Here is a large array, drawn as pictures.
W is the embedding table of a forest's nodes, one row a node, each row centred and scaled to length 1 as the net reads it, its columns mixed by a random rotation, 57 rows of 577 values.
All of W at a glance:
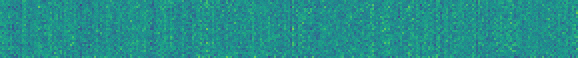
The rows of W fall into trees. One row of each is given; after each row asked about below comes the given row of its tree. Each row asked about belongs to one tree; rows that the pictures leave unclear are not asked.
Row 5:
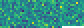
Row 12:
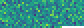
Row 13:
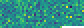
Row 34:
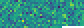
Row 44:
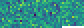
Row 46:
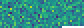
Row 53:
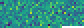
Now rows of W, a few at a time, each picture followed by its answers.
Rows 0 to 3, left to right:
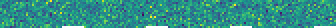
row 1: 13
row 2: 44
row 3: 13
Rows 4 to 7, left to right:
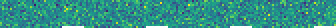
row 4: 46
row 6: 44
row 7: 44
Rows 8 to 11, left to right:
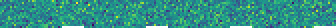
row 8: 5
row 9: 53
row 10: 53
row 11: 5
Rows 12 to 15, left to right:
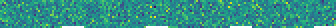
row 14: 5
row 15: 53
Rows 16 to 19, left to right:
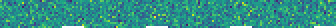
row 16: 53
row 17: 13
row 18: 13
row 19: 34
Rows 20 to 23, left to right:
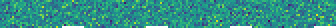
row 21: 5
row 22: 53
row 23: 13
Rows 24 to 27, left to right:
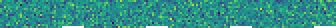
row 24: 34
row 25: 44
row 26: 44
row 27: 34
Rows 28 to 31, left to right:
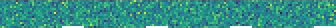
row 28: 44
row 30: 53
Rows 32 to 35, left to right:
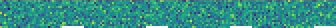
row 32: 5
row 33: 34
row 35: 44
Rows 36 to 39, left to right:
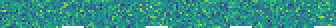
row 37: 13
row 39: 13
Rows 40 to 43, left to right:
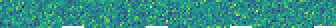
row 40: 53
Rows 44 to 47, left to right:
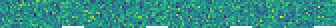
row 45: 12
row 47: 13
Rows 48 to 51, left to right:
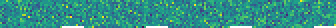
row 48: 13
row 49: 5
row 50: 12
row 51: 44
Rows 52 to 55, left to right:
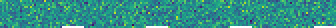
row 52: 46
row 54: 5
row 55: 44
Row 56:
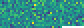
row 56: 5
